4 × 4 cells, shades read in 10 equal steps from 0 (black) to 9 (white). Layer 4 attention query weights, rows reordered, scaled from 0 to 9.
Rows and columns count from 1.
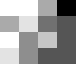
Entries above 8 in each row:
2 0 1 0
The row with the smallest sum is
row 4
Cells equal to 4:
1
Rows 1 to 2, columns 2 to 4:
9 6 0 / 8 4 3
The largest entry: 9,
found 3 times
